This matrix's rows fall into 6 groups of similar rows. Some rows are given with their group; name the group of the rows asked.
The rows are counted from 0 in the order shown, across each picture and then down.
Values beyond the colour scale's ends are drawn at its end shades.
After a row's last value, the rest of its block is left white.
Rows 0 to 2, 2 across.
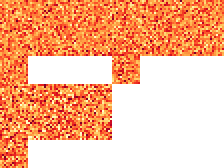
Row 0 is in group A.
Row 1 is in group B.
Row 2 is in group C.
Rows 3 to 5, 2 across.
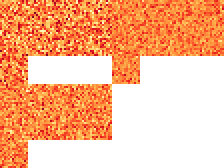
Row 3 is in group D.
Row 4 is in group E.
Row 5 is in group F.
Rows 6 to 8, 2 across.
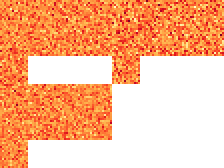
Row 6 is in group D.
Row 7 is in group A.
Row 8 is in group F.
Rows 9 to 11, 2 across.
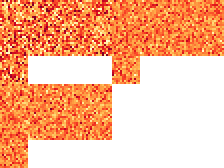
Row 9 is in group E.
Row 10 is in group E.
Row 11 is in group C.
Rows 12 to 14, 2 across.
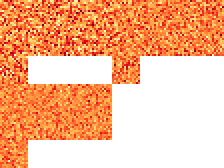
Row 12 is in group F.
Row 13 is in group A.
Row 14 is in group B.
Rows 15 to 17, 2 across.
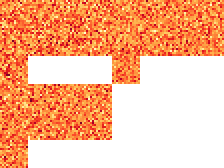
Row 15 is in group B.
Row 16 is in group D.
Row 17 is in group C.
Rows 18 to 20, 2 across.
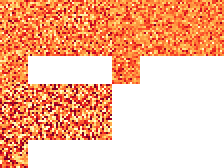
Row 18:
A
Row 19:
B
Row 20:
B
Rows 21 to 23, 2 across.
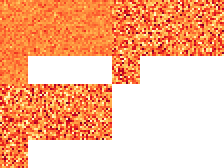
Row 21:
E
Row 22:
B
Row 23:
C
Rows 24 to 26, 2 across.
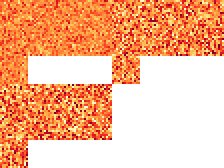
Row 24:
E
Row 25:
F
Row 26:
A
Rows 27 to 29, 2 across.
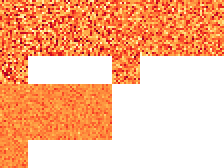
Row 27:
B
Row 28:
C
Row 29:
F
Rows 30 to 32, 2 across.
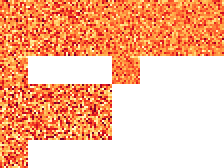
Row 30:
F
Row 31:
F
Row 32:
A
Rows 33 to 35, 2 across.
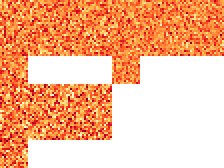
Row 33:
E
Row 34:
A
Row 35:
C
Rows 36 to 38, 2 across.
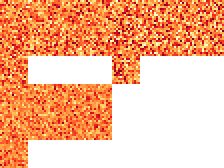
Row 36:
F
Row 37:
B
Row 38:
D
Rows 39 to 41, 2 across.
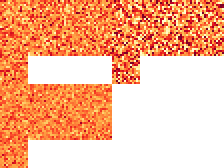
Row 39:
C
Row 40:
C
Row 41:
C
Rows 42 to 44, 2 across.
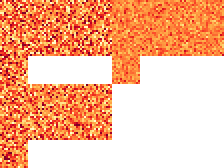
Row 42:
B
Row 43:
A
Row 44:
B
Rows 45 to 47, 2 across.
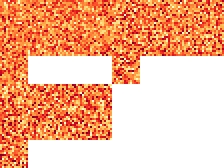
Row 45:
E
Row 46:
B
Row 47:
E
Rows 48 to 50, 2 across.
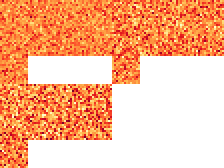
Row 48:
C
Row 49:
C
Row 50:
D
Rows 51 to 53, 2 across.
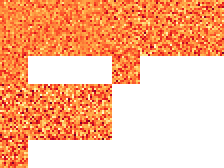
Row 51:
E
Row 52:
C
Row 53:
C
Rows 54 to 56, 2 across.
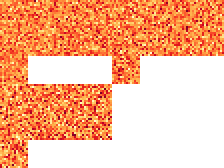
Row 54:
D
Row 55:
B
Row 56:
A
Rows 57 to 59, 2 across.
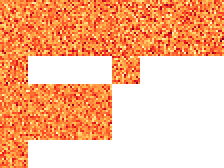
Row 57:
A
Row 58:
F
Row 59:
F
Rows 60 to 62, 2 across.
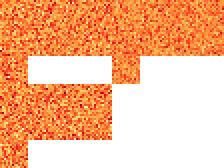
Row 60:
B
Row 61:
E
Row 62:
A
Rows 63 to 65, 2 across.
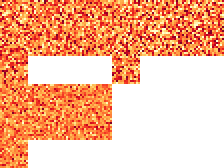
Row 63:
C
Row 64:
D
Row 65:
F
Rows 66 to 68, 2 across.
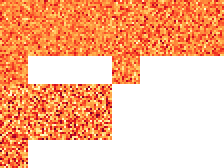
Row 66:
C
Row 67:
E
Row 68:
D
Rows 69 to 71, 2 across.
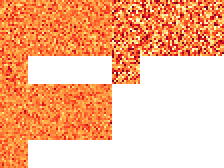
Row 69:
B
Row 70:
C
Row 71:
F
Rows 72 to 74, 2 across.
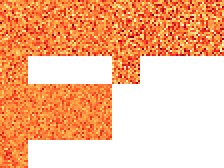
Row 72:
A
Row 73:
A
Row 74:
B
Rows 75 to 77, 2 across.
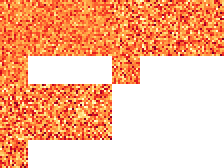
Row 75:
E
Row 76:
F
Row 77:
A
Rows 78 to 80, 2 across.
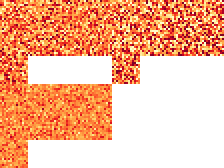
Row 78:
B
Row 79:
D
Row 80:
F
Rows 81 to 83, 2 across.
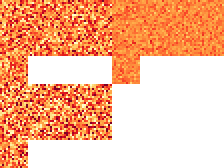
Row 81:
A
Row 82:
B
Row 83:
F
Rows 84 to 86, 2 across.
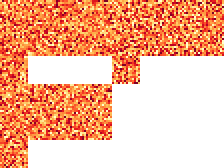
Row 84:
E
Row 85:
A
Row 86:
C
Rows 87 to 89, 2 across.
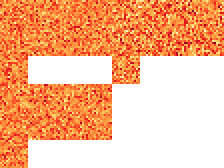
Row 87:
B
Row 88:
F
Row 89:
C
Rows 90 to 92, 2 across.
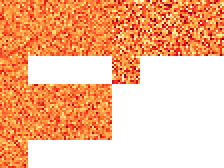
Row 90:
C
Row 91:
F
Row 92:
F
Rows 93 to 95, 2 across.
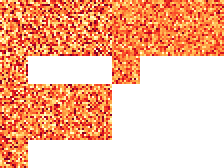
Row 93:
A
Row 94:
E
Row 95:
B
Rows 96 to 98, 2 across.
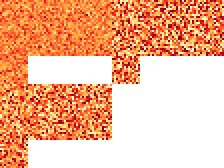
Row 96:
C
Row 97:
A
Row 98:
D
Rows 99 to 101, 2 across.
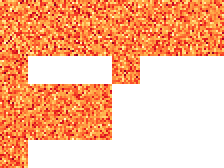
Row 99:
D
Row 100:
F
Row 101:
E
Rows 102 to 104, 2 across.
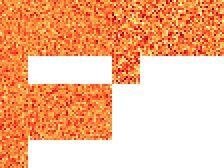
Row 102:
D
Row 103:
C
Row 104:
E
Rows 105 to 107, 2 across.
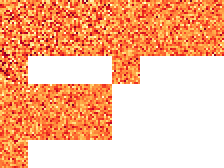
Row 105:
B
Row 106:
A
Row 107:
F
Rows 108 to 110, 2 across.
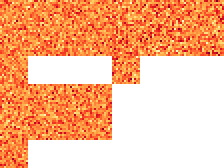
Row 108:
F
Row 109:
E
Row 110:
D
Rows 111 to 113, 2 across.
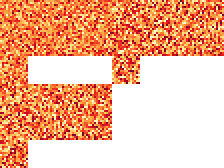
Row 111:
A
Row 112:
B
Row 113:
A
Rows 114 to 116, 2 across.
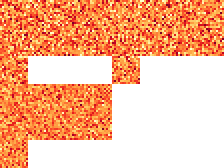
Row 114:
F
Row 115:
F
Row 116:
A
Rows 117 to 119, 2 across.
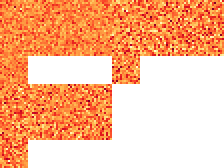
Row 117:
F
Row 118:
D
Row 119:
B
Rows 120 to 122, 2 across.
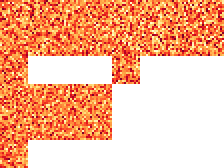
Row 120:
C
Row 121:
D
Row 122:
B
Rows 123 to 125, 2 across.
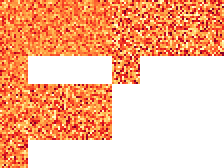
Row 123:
E
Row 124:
A
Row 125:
C
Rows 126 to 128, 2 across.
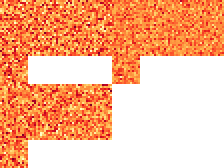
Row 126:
B
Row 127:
B
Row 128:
E
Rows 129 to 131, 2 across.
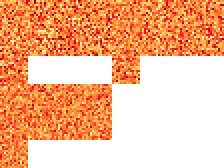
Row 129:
D
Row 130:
D
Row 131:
E
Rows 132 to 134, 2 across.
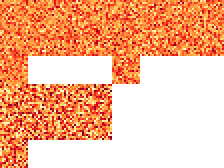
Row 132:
D
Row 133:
B
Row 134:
A
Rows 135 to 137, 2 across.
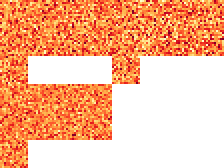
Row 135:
A
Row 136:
F
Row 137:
A
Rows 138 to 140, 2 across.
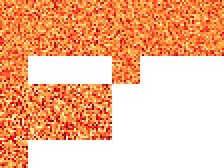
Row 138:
D
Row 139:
A
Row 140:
F
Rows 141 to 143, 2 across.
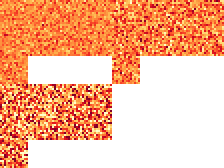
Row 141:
B
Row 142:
E
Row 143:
D
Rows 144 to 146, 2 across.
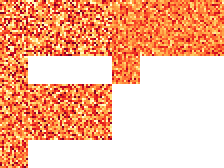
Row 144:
F
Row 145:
E
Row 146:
A
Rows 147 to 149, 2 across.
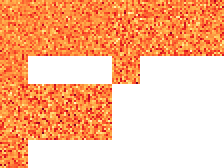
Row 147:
D
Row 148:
A
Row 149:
D
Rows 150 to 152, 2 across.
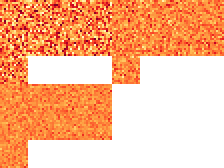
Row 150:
F
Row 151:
F
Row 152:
A
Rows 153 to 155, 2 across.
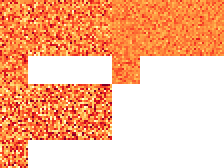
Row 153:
C
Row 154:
B
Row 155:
A
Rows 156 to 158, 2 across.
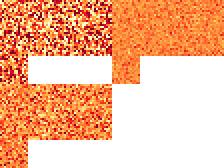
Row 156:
D
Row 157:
A
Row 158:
D
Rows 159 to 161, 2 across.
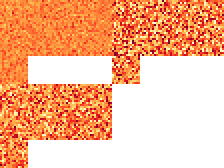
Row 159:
A
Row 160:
B
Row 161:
D
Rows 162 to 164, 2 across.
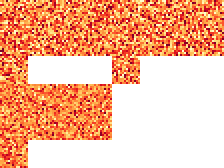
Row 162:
B
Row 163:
F
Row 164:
B
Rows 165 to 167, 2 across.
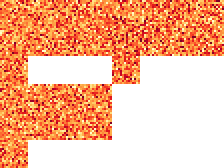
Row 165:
D
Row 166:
E
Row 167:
F
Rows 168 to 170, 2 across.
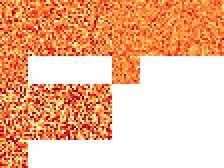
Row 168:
A
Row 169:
F
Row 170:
F
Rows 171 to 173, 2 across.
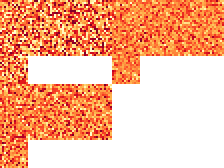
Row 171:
F
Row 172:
E
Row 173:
E
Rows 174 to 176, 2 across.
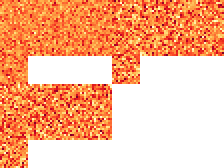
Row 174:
B
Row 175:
C
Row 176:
E
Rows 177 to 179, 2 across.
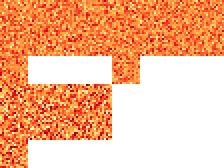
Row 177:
E
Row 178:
B
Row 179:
B
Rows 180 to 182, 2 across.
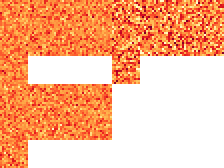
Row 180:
C
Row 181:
C
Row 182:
E
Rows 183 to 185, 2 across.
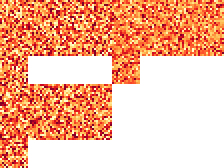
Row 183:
A
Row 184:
C
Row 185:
C
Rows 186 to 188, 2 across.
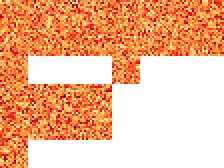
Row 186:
D
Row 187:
F
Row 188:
C
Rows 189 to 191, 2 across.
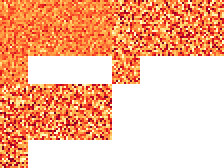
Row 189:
E
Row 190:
D
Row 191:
E
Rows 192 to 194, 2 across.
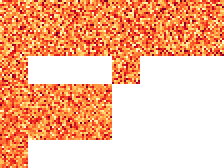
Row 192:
F
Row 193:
A
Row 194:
C
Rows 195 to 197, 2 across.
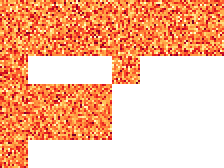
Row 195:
D
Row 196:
A
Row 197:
A
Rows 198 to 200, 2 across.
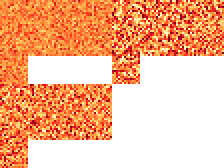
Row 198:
D
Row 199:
C
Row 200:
C
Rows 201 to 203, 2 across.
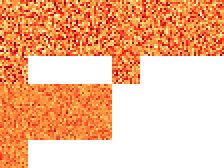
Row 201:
D
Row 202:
C
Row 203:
E
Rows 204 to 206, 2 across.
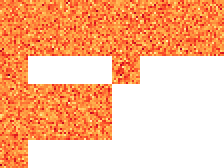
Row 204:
B
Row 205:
B
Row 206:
D
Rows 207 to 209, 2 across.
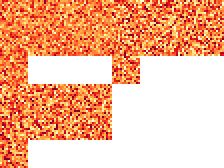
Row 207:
C
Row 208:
F
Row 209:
B
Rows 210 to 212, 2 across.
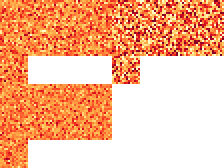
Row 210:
D
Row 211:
F
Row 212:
B
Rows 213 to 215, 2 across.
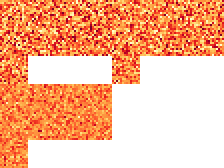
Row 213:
D
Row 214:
D
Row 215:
C
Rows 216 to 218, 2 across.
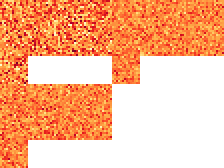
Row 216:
A
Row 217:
C
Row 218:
B
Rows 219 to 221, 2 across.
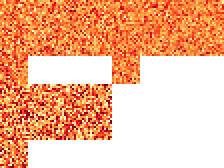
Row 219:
B
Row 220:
E
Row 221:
F
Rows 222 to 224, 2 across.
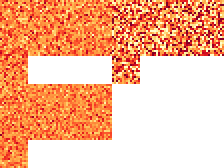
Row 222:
C
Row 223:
D
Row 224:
B
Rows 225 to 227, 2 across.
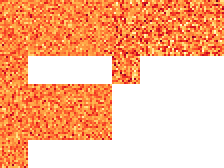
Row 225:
C
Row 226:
E
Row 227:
A
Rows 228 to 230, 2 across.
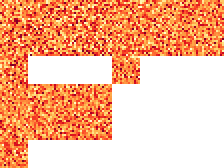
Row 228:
A
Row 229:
F
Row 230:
D
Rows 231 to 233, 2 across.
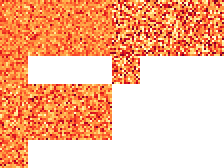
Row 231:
C
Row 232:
F
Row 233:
D
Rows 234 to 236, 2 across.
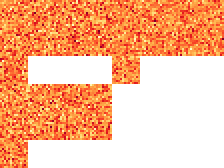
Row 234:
D
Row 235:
F
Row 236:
F
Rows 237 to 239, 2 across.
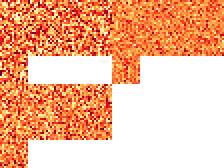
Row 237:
E
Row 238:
A
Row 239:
D
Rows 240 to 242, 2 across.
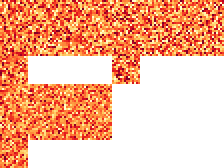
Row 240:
E
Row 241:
B
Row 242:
C
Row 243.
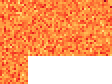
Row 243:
E
